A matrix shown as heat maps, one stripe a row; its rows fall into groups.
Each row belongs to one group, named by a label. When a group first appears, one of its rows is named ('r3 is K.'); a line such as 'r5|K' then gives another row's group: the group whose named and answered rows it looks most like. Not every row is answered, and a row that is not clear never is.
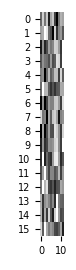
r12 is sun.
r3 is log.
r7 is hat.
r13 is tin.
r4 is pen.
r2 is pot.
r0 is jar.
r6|pot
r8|pot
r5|sun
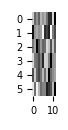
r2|pen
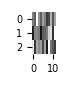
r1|log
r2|tin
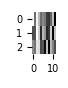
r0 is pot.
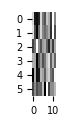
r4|pot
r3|pen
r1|pen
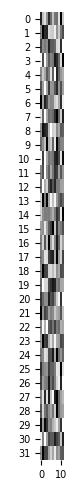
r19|sun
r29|pot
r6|pot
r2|log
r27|jar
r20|log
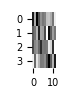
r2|log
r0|pot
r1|hat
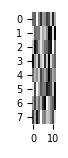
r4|jar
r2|pen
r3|hat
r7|pot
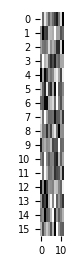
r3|sun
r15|tin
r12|pot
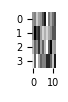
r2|hat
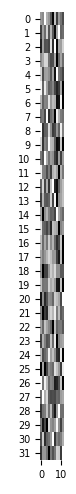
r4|tin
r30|jar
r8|pen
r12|jar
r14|tin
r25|pot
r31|log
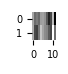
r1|pen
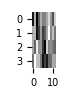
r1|pen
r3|sun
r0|pot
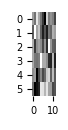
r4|pen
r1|sun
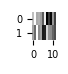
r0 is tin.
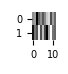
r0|pen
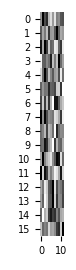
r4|pen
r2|pot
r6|jar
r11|pot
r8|hat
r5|log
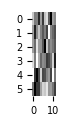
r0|hat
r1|tin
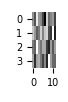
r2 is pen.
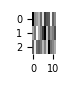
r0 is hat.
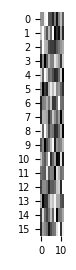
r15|log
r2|sun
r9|jar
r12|log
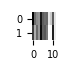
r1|log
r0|log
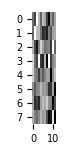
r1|sun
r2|pen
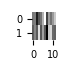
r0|jar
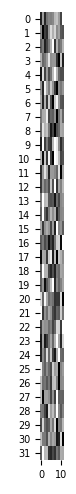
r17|hat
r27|tin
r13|sun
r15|tin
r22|log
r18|sun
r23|pot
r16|log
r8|sun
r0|pot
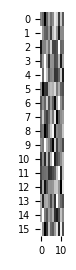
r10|jar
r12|pot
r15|pen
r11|log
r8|jar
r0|pen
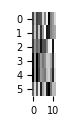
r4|pot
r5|jar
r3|pot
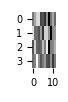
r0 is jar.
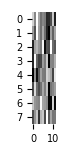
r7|hat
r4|pot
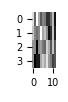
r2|pen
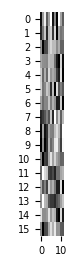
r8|pot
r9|pot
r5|tin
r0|hat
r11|sun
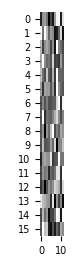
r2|tin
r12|pot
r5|tin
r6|log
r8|jar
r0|log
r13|tin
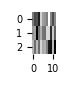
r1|pen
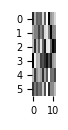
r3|sun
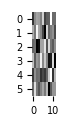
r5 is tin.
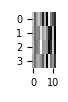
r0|tin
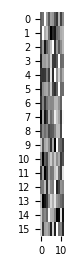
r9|tin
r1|sun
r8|log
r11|pot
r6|pot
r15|tin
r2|jar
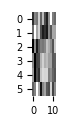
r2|pot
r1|sun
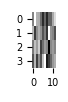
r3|jar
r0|sun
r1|tin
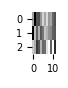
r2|pen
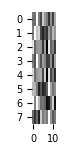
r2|tin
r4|tin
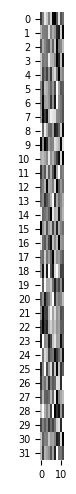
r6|tin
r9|pot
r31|tin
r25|hat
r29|log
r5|tin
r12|hat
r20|jar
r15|hat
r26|log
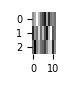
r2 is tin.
